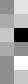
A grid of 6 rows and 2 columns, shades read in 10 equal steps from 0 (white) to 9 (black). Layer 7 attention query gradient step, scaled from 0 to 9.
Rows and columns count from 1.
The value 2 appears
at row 2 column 2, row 3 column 1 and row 6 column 2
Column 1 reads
4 3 2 3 4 4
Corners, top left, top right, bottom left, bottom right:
4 1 4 2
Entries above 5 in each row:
0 0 1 0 0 0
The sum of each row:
5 5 11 7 4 6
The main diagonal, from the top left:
4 2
